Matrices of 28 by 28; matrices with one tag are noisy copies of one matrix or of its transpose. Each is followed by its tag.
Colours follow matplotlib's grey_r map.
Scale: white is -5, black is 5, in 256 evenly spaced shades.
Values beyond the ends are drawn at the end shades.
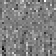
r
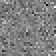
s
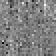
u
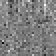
u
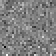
s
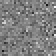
s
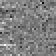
u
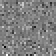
s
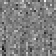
r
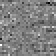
r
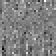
r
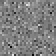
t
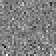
s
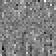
r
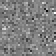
t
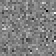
t
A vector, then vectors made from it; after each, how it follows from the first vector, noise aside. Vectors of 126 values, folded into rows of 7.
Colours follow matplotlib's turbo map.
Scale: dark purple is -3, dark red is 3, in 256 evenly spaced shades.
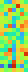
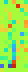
partly zeroed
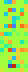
partly zeroed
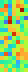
wrapped around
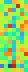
copied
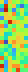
wrapped around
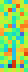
copied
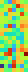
copied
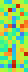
copied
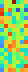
wrapped around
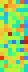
wrapped around
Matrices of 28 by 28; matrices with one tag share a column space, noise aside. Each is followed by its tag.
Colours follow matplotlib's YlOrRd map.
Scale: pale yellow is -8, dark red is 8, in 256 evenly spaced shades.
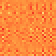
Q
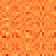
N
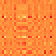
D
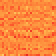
N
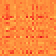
D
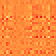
D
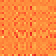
N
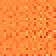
N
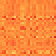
D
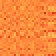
N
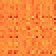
D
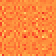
N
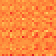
N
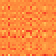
N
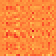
N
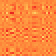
Q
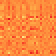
D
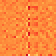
N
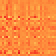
D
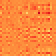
Q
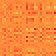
Q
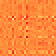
D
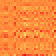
N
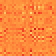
Q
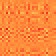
Q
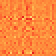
D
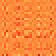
N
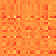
D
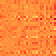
D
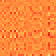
N
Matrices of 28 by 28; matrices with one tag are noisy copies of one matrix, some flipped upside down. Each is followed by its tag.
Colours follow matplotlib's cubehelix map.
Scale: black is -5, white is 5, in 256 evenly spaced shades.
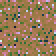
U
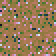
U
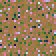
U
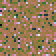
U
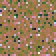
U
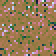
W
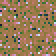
U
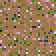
U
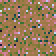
U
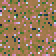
U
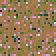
U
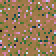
U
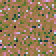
U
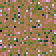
U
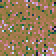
W
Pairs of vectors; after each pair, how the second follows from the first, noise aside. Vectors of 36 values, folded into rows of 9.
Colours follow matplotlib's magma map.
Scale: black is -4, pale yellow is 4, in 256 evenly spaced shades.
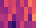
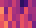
reversed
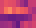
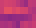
shrunk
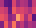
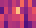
reversed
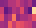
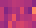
shrunk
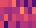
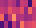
reversed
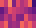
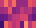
reversed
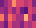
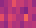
shrunk
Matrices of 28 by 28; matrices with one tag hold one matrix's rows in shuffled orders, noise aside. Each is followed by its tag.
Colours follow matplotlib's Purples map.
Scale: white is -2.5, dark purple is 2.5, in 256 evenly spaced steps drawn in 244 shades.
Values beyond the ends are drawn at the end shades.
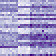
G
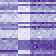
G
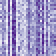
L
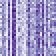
L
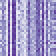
L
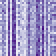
L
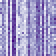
L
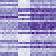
G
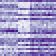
G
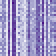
L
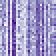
L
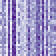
L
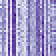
L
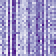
L
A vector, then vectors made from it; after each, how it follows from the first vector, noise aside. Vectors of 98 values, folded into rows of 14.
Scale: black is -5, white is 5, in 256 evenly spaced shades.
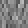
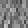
reversed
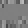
partly zeroed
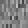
sign-scrambled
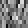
scaled up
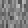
sign-scrambled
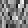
scaled up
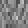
copied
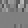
partly zeroed
